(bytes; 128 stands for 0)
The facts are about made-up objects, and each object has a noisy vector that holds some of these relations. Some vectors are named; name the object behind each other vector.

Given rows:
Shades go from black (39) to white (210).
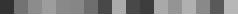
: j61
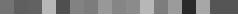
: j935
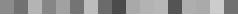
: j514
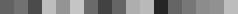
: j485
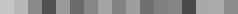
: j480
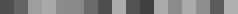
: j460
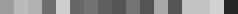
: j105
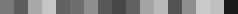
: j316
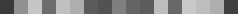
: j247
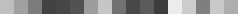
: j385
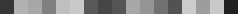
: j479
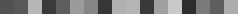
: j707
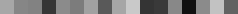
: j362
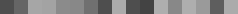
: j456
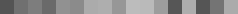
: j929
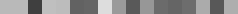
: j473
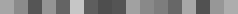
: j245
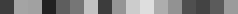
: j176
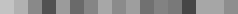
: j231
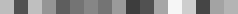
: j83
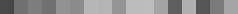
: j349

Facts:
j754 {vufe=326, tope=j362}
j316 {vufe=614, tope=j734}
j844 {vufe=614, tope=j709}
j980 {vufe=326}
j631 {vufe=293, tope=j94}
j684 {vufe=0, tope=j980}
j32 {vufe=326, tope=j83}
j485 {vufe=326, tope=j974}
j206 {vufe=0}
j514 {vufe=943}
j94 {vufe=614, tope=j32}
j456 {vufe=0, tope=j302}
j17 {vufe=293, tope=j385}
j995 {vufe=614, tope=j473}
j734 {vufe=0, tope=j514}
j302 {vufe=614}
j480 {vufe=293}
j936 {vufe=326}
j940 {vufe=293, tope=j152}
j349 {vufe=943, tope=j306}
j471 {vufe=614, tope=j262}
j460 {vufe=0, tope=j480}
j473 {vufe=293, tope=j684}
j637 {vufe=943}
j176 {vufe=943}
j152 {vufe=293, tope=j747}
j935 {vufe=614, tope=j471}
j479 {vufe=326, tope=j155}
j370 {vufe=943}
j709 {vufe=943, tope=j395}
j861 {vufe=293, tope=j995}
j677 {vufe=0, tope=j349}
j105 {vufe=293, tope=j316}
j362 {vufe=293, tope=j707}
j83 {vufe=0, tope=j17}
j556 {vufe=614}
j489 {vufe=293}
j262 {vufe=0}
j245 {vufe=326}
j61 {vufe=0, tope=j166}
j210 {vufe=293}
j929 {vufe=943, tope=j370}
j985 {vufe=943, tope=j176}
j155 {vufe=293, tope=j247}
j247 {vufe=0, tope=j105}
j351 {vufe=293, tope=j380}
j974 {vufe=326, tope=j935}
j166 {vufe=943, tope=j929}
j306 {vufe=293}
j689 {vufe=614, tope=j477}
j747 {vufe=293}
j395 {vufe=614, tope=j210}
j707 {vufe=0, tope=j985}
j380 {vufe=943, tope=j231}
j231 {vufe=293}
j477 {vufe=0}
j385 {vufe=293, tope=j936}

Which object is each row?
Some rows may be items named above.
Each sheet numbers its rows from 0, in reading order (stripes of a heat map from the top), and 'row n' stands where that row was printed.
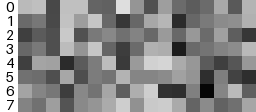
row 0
j473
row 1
j485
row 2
j844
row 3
j485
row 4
j176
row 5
j471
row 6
j362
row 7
j370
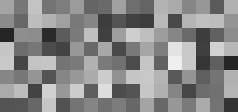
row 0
j477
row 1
j734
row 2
j985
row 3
j936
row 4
j94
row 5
j370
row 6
j980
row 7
j689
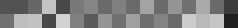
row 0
j689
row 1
j155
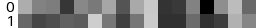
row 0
j362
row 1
j754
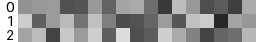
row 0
j262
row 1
j32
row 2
j980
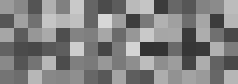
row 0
j974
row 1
j684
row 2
j302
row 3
j754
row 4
j395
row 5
j206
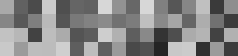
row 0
j995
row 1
j556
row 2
j861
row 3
j631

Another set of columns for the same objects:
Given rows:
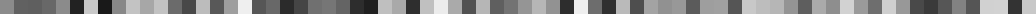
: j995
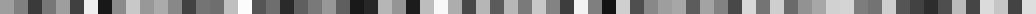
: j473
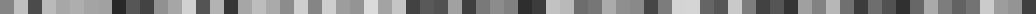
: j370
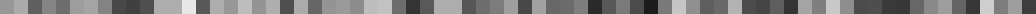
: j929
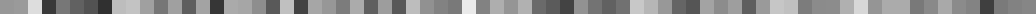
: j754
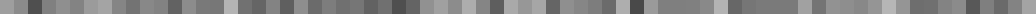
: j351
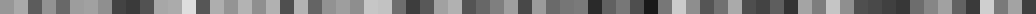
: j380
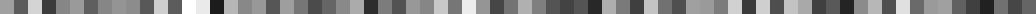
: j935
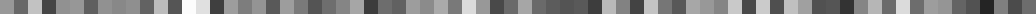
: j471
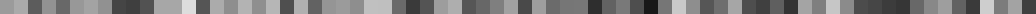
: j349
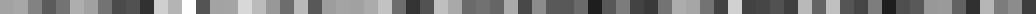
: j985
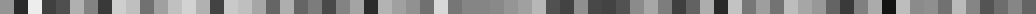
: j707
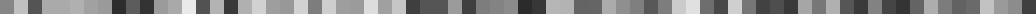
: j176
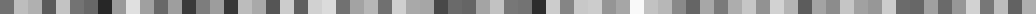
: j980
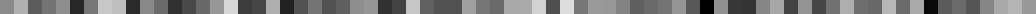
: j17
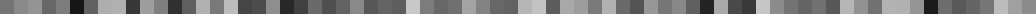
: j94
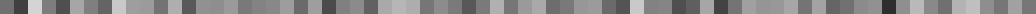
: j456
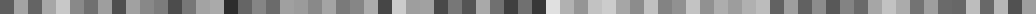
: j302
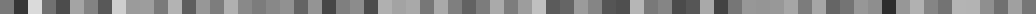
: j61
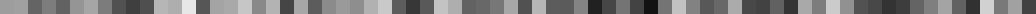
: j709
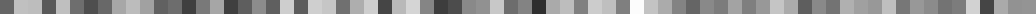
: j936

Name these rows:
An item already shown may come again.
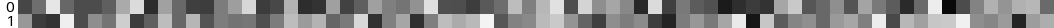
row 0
j83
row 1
j105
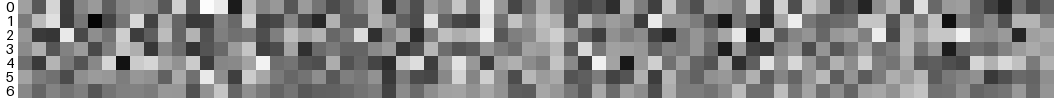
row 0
j935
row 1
j32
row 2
j105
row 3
j385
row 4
j684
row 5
j362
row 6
j844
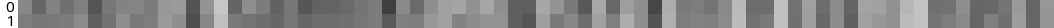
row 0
j844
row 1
j689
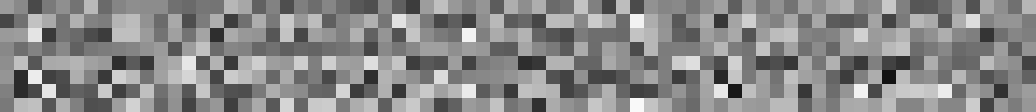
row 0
j861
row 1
j477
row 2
j485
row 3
j395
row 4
j176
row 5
j707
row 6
j316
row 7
j245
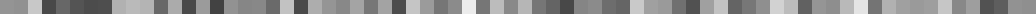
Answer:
j479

